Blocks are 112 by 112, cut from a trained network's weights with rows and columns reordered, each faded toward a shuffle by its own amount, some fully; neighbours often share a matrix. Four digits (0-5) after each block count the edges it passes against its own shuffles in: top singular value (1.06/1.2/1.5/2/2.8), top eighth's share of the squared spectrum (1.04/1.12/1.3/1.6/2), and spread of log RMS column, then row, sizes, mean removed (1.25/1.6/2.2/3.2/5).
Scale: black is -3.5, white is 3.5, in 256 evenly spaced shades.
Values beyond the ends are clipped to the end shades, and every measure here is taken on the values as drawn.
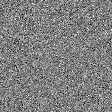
2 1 0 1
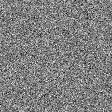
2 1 0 0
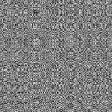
5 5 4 3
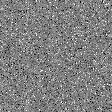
0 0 0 0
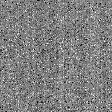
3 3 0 2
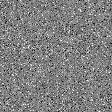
1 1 0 1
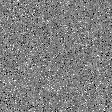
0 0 0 0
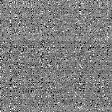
3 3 3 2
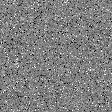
0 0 0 0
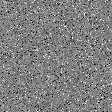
0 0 0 0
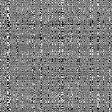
4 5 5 3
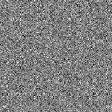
4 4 3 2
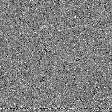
3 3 0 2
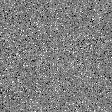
1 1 0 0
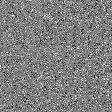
0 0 0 0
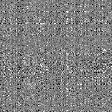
4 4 2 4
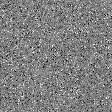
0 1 0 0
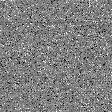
1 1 0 0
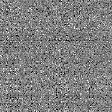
3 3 3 1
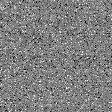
2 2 1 0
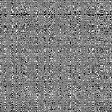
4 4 4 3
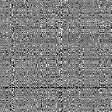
4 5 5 3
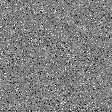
1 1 0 0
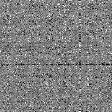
3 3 3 2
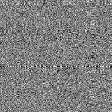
4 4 2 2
